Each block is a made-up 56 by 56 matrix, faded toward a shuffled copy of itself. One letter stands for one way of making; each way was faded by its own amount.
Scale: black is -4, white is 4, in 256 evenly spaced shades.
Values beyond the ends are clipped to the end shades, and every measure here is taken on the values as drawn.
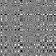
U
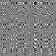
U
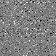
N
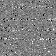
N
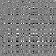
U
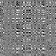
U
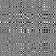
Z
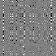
Z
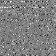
N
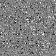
N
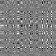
U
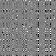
Z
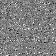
N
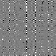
Z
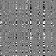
Z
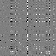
Z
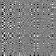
Z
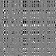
Z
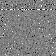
N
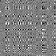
U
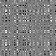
U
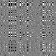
Z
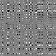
U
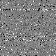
N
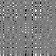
Z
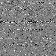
N
